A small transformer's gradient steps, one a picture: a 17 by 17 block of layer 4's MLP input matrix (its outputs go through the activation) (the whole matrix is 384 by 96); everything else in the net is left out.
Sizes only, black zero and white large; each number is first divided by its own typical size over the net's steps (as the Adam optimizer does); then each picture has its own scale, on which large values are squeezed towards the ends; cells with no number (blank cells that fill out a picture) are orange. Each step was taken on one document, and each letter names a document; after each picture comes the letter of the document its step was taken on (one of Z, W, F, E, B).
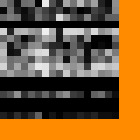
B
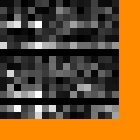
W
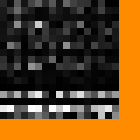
W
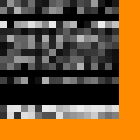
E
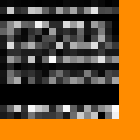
E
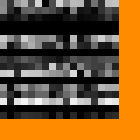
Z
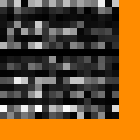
W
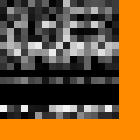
E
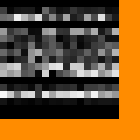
B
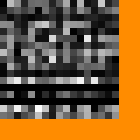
E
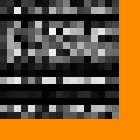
E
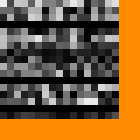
Z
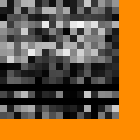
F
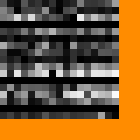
B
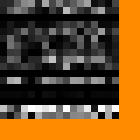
E
